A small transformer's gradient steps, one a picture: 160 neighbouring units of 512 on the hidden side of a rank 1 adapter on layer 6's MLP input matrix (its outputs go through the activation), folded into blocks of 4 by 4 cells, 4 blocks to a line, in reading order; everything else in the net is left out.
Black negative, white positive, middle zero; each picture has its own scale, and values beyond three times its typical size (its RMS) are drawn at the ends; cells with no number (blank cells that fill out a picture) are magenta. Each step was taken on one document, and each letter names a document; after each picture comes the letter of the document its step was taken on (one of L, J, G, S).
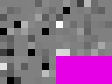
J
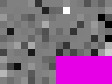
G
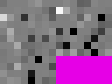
G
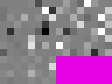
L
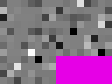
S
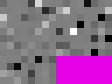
G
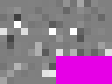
J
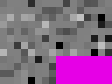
G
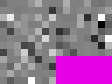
G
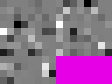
J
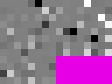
L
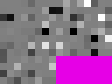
S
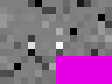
S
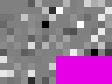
L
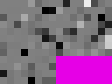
L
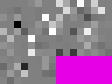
J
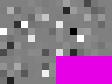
J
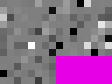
S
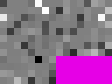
G
